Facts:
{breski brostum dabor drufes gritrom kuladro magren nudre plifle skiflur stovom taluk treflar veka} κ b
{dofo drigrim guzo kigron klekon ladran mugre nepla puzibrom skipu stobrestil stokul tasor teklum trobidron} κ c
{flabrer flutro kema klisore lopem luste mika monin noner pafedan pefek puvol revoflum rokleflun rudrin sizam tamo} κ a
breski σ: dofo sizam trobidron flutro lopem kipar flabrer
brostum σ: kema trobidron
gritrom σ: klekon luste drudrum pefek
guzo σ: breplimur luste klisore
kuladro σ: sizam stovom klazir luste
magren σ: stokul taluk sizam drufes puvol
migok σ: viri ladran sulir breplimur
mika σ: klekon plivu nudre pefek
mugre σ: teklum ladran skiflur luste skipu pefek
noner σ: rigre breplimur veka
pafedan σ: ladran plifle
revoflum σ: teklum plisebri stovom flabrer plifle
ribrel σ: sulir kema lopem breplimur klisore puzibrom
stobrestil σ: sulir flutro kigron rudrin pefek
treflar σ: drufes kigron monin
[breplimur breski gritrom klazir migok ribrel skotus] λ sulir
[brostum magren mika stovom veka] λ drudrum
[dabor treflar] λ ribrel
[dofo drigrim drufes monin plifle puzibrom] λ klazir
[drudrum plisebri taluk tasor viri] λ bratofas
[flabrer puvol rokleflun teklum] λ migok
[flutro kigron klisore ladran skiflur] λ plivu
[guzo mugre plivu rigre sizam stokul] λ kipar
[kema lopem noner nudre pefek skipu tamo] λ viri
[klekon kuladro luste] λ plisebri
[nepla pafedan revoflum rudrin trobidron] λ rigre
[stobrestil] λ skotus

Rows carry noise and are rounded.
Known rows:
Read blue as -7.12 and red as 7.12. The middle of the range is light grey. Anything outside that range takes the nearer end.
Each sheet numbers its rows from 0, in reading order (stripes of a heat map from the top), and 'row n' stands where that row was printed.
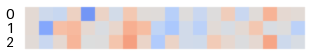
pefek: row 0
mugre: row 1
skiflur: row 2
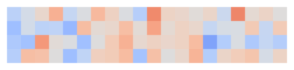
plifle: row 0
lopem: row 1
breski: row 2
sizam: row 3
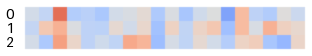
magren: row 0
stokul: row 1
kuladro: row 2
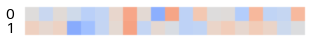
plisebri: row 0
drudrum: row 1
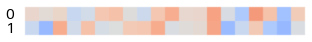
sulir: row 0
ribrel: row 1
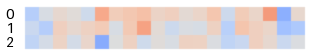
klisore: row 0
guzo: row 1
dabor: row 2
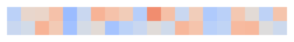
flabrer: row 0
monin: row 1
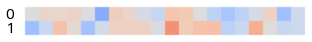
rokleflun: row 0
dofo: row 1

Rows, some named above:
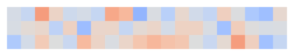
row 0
kuladro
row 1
skotus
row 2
puzibrom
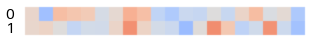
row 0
mugre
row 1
plivu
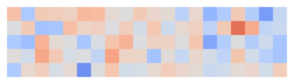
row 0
migok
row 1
rigre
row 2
breski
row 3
gritrom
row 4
dabor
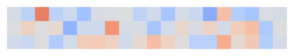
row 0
magren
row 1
klekon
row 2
veka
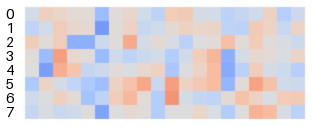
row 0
rokleflun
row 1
dabor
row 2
drudrum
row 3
treflar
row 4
stobrestil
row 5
trobidron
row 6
stovom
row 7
nepla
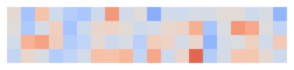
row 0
mika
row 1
rudrin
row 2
puvol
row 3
kipar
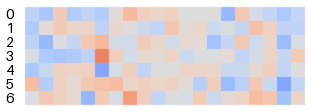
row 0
brostum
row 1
drigrim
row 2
noner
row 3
viri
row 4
dabor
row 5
migok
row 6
luste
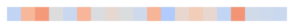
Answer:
klazir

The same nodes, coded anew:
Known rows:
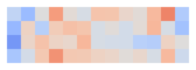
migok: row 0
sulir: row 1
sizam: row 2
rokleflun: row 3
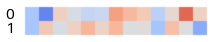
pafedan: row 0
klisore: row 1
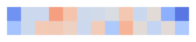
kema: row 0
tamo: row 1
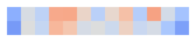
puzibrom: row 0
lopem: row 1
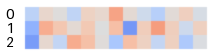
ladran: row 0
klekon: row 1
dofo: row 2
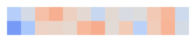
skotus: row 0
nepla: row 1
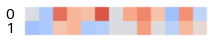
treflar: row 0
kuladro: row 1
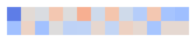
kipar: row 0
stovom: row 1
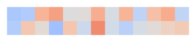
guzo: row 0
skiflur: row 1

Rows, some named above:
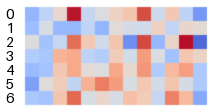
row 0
brostum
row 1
plisebri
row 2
noner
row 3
kuladro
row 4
guzo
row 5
rudrin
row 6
ribrel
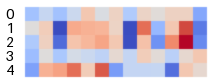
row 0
viri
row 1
veka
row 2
rigre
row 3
stovom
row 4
puvol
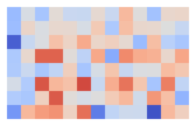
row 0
stovom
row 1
luste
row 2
trobidron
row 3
mika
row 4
plifle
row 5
treflar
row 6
ribrel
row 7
puvol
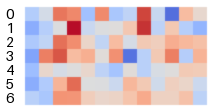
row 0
magren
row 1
brostum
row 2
gritrom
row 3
plivu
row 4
klazir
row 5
breski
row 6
stobrestil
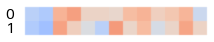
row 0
stobrestil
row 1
mugre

